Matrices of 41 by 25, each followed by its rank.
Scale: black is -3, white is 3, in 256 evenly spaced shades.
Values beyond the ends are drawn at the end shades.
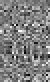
five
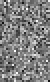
full rank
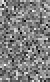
full rank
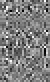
five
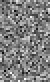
full rank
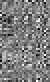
five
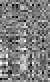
five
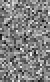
full rank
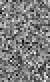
full rank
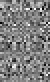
five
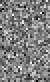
full rank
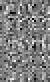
five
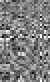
five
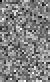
full rank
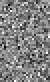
full rank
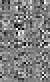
five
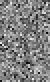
full rank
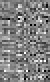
five
